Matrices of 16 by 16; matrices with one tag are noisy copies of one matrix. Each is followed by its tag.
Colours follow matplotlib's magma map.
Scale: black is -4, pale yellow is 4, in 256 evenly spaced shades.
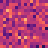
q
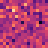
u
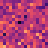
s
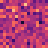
u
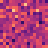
u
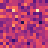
u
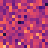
s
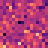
s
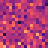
s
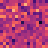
u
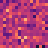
q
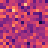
u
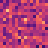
q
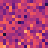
s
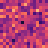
u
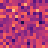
u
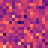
s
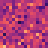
s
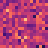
q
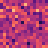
u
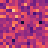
u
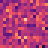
q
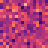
u
